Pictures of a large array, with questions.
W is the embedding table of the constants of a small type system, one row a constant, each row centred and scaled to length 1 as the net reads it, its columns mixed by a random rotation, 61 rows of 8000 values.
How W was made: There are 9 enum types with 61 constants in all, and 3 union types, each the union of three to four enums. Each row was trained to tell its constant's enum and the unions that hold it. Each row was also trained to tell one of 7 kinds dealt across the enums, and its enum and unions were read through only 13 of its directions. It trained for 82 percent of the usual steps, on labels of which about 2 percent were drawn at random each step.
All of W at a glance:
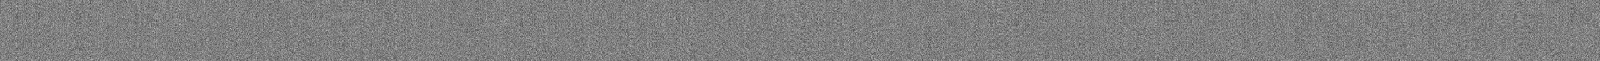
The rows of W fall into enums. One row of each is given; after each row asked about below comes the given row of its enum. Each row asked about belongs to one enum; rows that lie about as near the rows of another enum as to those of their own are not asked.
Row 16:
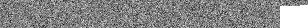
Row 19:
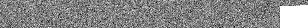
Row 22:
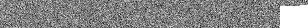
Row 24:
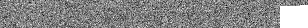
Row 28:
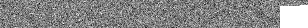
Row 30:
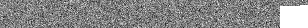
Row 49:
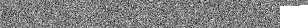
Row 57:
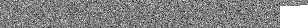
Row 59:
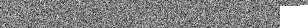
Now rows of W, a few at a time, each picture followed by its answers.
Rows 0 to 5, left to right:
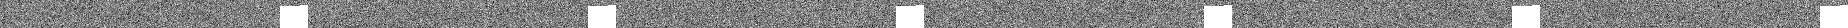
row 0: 24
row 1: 30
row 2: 59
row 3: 24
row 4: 28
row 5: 57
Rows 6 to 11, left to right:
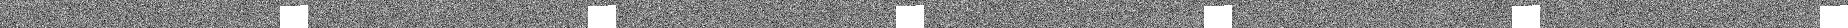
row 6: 57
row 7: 19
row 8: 24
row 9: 24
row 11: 57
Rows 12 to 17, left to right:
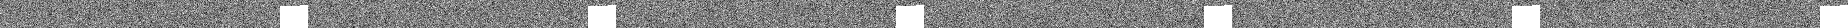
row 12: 59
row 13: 19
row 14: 16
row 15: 28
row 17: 49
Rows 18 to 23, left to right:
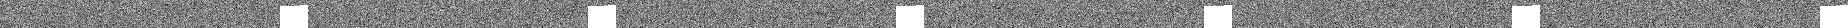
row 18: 19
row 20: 24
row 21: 24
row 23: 19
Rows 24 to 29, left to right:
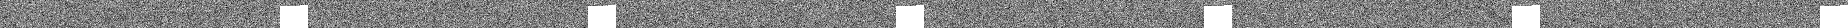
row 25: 22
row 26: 28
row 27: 59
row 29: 30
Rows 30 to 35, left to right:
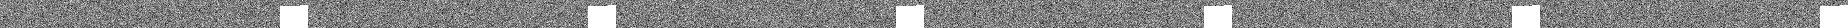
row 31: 22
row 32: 28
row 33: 59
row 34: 59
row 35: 16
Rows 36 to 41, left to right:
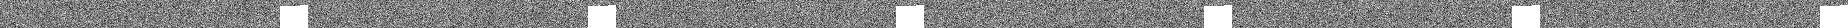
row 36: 57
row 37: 28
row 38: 59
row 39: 28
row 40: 19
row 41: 16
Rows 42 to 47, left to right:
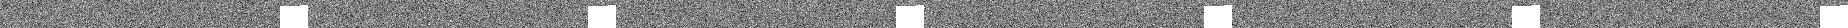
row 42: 22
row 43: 57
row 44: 59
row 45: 22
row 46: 22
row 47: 28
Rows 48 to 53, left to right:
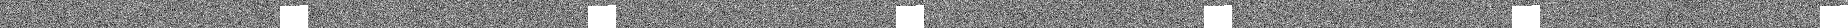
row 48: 19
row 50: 49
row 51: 57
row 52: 24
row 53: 59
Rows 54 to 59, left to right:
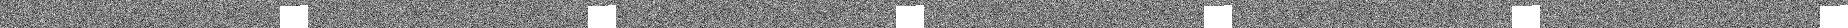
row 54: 28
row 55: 49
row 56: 24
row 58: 57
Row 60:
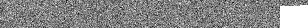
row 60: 19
